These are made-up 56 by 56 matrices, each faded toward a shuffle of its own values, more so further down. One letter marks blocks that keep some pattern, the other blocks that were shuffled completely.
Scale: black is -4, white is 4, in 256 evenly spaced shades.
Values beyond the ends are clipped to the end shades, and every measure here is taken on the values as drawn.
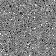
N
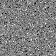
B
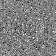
N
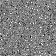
B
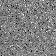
B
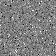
B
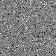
B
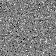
B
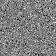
B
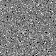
N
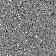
B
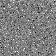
N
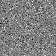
N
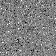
B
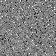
N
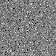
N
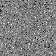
N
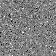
N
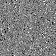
B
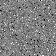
B
